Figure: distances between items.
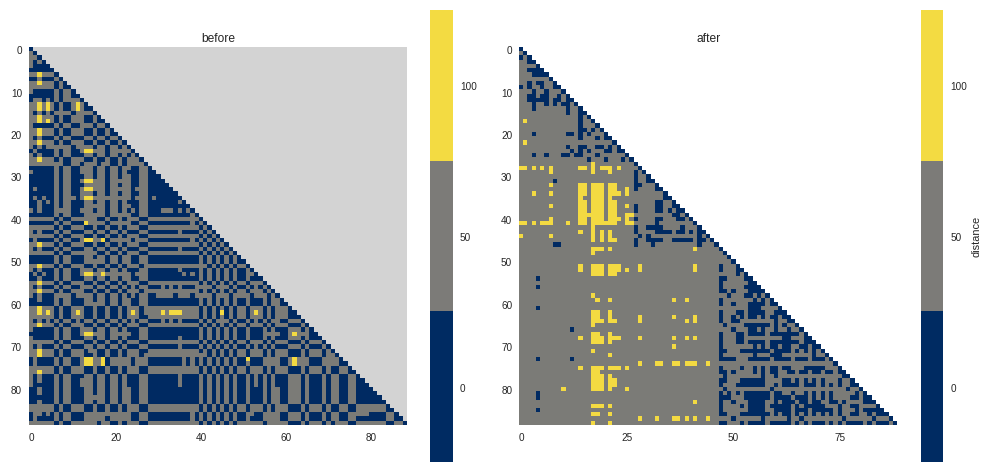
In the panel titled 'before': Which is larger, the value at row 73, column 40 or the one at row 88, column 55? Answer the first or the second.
the first
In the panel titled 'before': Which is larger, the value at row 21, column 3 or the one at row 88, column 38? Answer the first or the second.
the second
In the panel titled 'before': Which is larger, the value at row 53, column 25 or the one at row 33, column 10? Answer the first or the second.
the first
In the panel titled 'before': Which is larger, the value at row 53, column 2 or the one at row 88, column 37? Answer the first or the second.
the second
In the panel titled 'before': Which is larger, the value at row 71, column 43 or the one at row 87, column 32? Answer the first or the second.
the first
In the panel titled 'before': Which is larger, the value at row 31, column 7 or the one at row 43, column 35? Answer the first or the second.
the second
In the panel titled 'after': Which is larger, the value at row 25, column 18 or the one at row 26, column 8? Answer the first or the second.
the second
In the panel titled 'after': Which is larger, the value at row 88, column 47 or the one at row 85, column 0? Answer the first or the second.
the second
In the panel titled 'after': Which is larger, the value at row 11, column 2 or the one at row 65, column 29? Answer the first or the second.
the second
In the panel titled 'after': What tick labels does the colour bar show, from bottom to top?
0, 50, 100
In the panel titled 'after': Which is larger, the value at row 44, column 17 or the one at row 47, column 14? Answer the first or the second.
the first
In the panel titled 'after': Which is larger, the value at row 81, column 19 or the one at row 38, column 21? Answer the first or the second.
the second
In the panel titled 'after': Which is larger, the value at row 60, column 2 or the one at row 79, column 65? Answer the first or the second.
the first
